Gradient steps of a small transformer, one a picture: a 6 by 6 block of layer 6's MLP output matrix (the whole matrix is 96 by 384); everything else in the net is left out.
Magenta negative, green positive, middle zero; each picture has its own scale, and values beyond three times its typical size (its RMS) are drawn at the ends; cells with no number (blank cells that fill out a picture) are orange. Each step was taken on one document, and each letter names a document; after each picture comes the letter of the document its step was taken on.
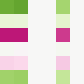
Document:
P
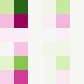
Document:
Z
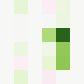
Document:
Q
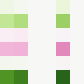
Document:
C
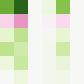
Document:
Z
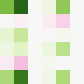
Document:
Z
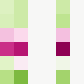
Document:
C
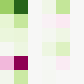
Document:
Z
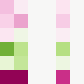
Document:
P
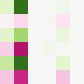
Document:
Z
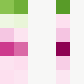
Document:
C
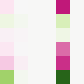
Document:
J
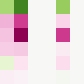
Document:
P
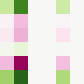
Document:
P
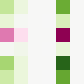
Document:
J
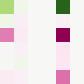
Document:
J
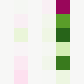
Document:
Q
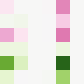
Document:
J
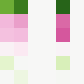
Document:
C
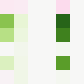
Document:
J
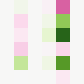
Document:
Q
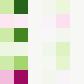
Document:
Z
